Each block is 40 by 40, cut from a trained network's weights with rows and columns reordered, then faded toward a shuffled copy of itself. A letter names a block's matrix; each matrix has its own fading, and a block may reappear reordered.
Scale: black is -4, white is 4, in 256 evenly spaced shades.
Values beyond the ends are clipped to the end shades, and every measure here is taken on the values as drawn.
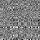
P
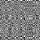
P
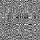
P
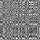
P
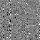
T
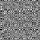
P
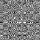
P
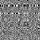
P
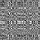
P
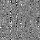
T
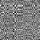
P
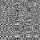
P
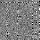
T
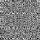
P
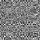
P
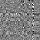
T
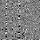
T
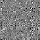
T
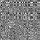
P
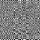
P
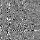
T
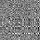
P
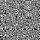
T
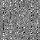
T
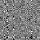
T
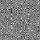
T
